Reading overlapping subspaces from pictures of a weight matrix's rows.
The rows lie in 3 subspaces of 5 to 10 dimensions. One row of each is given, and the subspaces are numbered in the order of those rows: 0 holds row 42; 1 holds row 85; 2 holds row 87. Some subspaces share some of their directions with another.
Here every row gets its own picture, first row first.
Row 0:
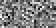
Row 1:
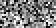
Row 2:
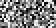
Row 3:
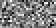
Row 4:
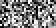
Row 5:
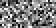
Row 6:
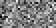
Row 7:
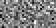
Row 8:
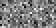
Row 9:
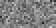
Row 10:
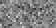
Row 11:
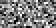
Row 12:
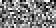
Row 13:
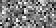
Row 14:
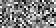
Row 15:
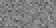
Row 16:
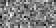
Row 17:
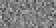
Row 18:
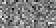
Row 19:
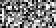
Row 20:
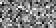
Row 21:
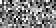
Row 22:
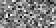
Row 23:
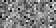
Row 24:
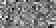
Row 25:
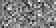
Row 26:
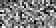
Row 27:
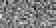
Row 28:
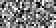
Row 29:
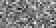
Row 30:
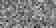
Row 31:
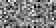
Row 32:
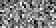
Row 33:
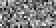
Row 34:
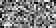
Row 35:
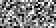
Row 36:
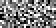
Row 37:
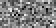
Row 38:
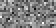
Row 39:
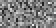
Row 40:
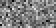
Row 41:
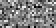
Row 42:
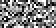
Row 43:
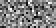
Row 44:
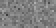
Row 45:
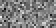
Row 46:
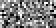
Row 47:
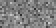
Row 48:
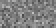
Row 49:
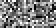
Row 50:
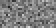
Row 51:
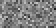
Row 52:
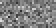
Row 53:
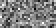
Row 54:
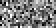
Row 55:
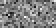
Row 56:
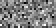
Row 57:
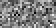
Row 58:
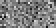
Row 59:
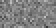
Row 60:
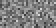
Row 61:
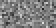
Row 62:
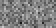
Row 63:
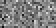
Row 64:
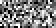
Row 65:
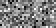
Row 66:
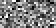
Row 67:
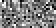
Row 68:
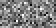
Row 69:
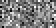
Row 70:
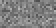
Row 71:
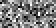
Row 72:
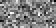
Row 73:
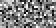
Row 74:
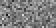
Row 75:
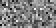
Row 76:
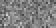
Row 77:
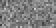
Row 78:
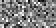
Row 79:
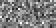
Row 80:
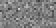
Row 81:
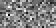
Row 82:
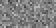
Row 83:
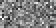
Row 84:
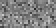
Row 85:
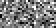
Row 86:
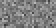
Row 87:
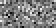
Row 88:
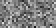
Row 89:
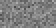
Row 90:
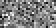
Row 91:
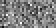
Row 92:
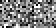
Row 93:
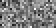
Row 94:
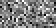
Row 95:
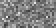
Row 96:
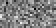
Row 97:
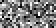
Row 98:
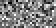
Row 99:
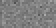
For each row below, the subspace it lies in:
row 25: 0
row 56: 2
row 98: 0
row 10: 2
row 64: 2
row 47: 1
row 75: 2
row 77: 2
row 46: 1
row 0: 1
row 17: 0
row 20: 2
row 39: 0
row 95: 0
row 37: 0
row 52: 2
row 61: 1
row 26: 1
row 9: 2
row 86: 0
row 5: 2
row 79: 2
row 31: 0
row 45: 0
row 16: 2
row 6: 0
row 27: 1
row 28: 0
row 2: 0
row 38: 0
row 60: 0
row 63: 1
